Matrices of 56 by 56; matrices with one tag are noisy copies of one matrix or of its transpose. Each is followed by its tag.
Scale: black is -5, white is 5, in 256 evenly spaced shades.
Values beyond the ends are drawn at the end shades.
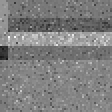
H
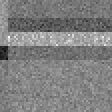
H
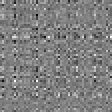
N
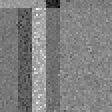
H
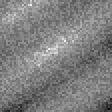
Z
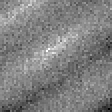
Z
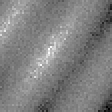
Z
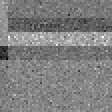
H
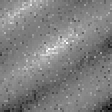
Z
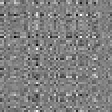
N
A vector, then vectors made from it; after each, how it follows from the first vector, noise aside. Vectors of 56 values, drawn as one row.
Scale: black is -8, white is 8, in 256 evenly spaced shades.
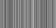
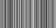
scaled up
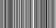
scaled up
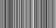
scaled up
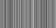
copied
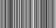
scaled up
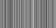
copied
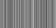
copied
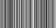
scaled up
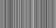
copied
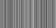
copied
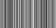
scaled up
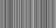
copied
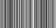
scaled up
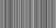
copied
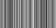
scaled up
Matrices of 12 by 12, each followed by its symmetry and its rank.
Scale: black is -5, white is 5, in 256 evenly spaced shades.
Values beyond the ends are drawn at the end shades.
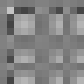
symmetric, rank one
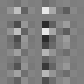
neither, rank one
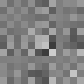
symmetric, rank two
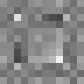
symmetric, rank two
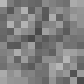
symmetric, full rank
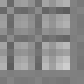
symmetric, rank one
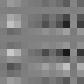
neither, rank one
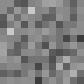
symmetric, full rank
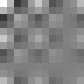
symmetric, rank one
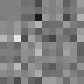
antisymmetric, rank two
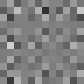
antisymmetric, rank two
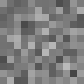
symmetric, full rank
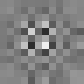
symmetric, rank two
